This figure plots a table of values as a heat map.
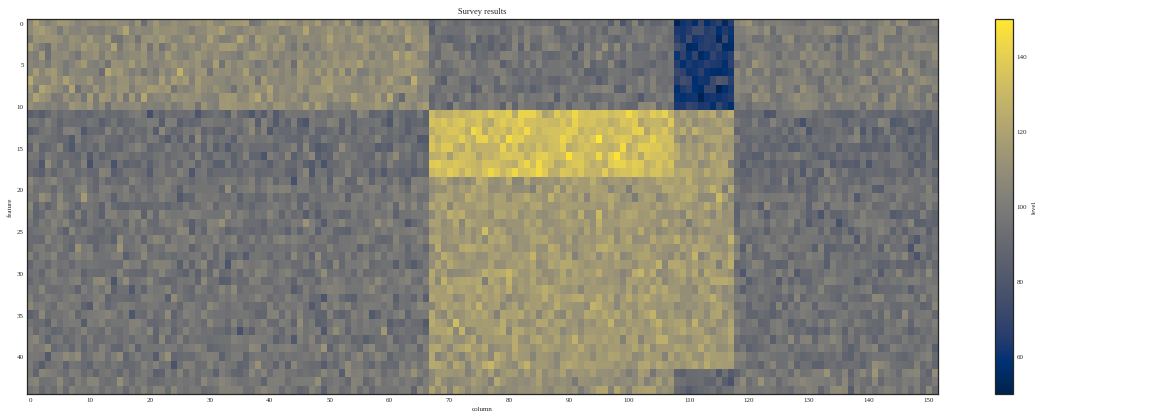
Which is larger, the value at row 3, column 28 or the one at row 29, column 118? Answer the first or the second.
the first
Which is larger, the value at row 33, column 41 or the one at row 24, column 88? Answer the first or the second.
the second
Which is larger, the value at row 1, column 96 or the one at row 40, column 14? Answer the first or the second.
the second
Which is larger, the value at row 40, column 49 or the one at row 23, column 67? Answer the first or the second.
the second
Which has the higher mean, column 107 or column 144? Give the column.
107
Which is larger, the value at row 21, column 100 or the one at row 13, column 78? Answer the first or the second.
the second
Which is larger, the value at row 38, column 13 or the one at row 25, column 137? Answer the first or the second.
the first
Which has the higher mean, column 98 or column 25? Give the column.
98
